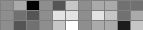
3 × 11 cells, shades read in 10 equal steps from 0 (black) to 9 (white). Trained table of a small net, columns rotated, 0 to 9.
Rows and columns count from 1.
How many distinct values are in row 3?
7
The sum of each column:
15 13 7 15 18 24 15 20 19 9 17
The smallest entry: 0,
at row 1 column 3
